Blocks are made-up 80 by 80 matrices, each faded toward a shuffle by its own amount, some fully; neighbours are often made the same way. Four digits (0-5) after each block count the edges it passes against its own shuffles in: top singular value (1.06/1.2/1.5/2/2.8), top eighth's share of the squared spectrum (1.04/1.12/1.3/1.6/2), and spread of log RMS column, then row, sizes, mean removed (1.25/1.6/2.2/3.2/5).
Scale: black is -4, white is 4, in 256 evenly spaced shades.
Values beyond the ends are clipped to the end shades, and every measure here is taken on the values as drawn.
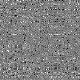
4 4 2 3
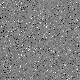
0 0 0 0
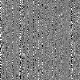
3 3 4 0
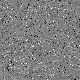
0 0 0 0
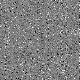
1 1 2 0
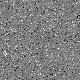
0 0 0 0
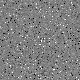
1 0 0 0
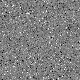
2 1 0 0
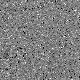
2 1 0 0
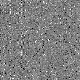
3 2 1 0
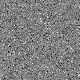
2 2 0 0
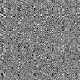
4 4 2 2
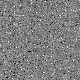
2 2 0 0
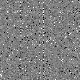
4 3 2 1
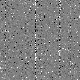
4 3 2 0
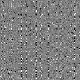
4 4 3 2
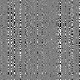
5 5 4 2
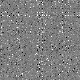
2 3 2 2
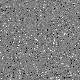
0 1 1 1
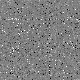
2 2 1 1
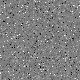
0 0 0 0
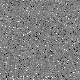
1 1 1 0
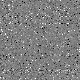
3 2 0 1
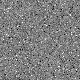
2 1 0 0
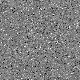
1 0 0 0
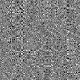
4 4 2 2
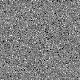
3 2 0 0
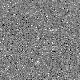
3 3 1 1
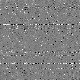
4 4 1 2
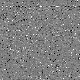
3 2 0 1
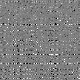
4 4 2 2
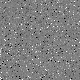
1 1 0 0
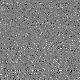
3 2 0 1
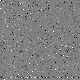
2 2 0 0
